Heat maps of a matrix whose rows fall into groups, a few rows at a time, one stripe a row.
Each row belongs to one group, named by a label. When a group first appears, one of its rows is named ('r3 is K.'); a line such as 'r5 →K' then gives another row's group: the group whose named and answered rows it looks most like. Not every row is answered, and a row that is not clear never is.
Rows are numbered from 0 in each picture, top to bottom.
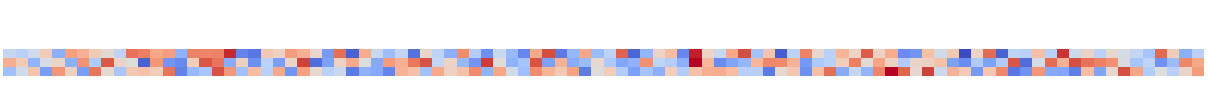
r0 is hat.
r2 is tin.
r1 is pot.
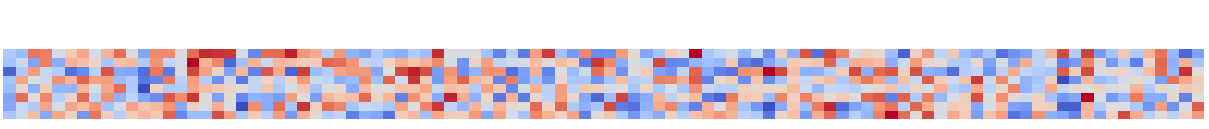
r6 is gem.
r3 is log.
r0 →hat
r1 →gem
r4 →pot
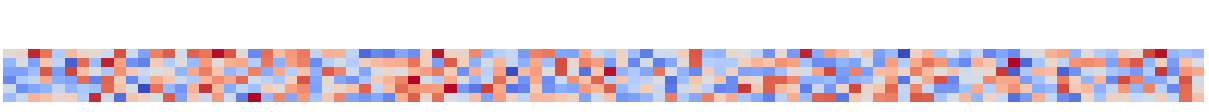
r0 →hat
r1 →pot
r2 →gem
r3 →pot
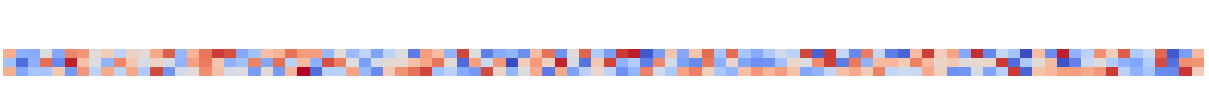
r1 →gem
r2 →pot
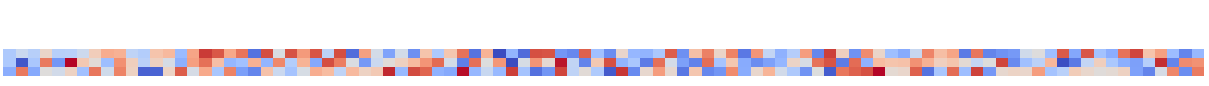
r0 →hat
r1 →gem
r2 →log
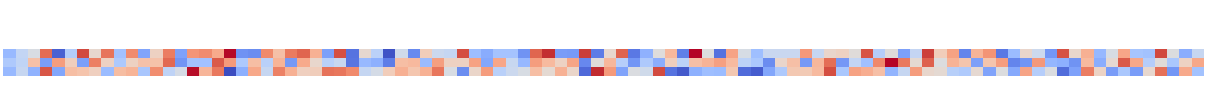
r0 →hat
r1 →tin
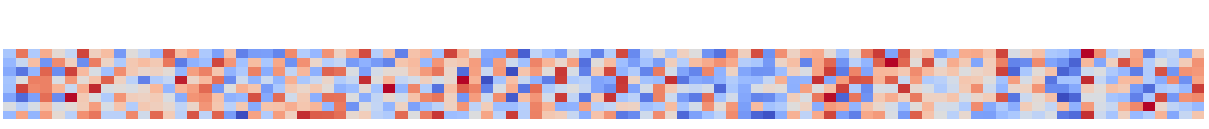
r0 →log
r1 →tin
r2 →gem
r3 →log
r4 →log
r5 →gem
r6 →hat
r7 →gem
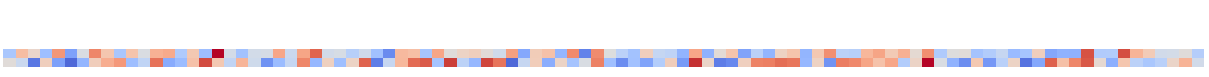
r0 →tin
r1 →pot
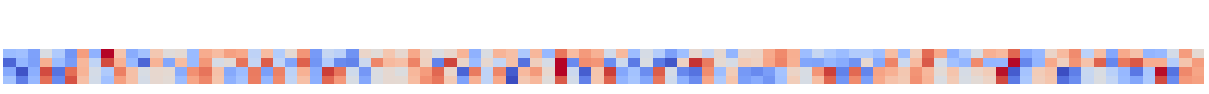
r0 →pot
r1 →pot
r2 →gem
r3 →gem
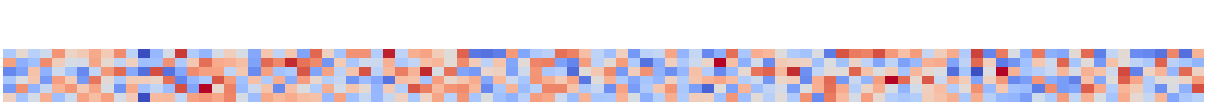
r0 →log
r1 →hat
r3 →tin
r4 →log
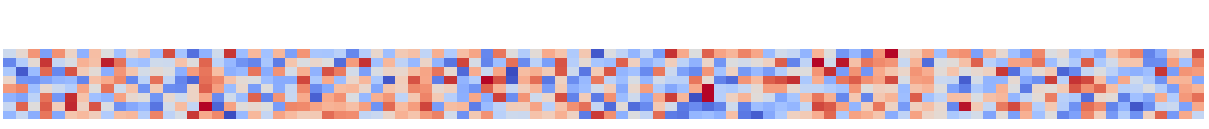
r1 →log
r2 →gem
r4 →pot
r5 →gem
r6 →log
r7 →gem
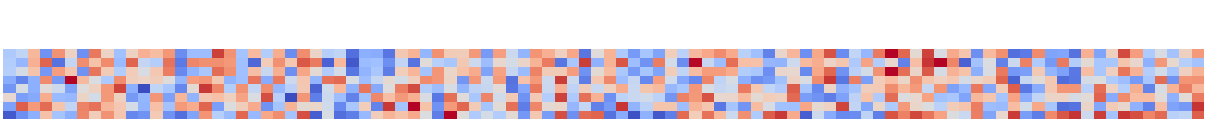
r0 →tin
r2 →tin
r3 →gem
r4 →pot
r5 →pot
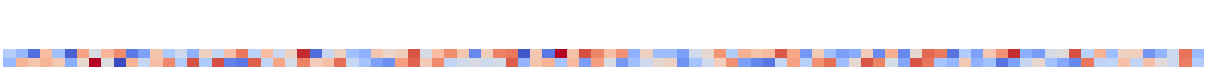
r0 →pot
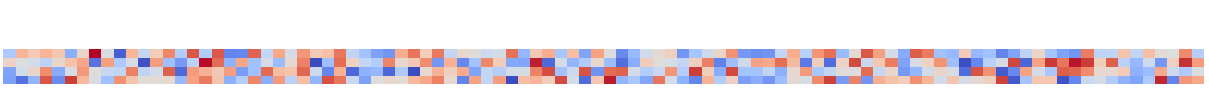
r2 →hat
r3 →gem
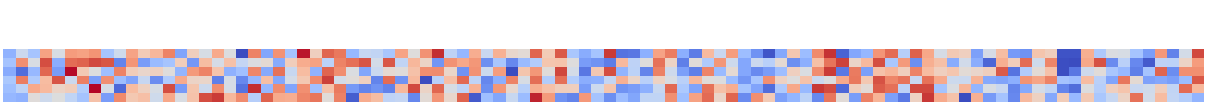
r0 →gem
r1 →log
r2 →gem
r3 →log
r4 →tin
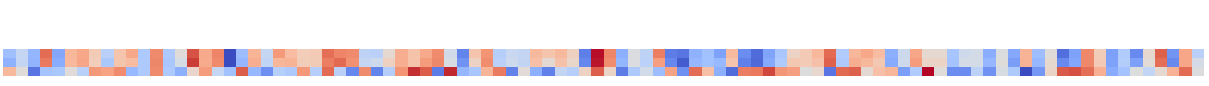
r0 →gem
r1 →gem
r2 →pot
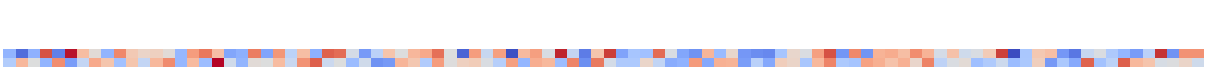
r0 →gem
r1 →tin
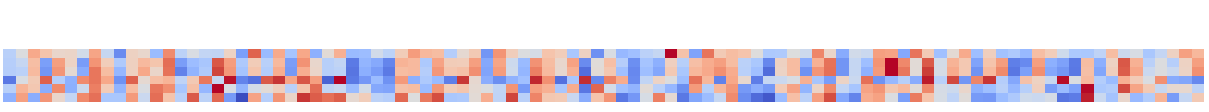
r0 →tin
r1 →tin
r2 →tin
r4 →tin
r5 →gem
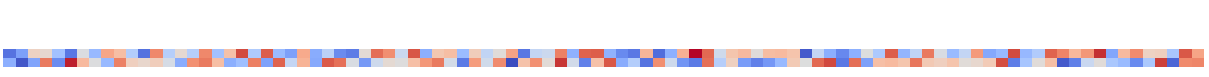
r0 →pot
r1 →gem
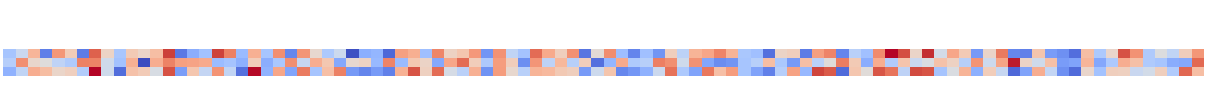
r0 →tin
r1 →log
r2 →tin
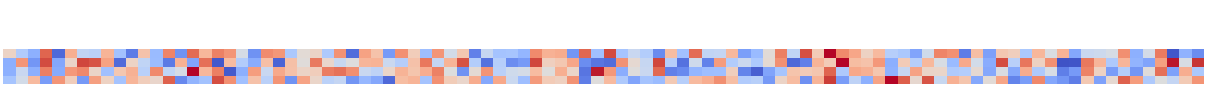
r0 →hat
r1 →log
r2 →gem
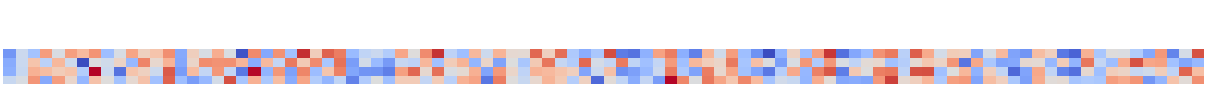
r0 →gem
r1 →hat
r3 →tin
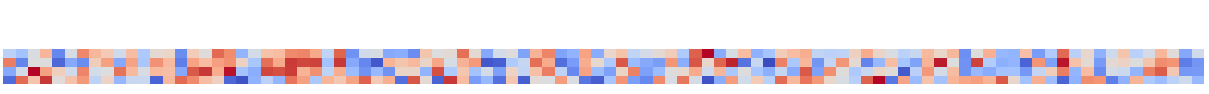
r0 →hat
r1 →hat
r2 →hat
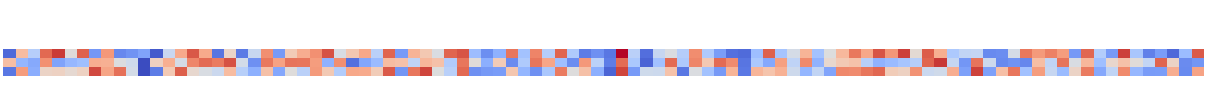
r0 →log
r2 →log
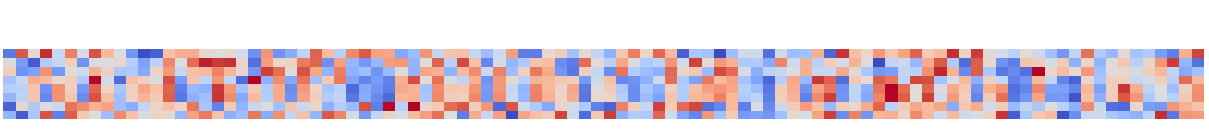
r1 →hat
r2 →hat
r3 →tin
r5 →tin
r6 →log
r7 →gem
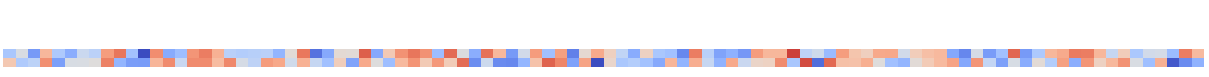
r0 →pot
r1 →hat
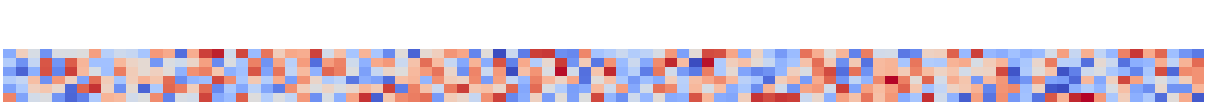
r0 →hat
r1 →gem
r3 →tin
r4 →log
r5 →pot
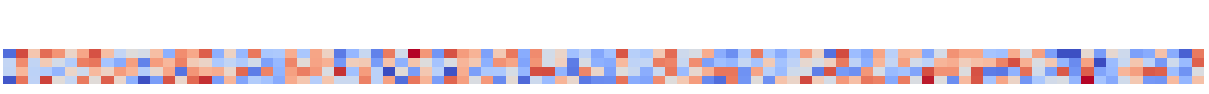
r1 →log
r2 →hat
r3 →log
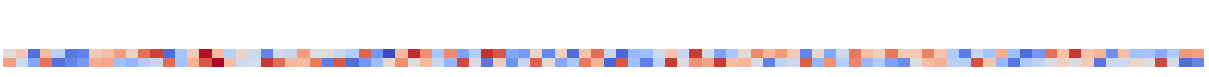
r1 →hat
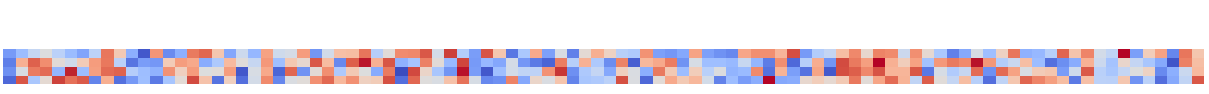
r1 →log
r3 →log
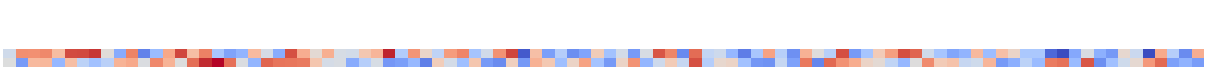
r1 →hat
